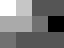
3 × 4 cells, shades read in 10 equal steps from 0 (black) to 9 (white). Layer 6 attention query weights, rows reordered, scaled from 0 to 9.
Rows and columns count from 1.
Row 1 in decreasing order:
9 7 3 3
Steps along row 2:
same down down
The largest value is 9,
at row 1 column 1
